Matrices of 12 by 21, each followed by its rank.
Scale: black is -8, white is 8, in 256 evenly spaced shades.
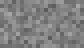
full rank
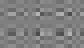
one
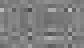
two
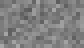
full rank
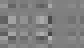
one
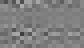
two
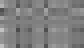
one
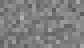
full rank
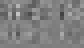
two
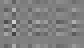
one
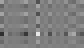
one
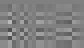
one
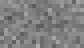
full rank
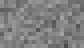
full rank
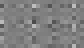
two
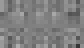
two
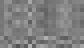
two
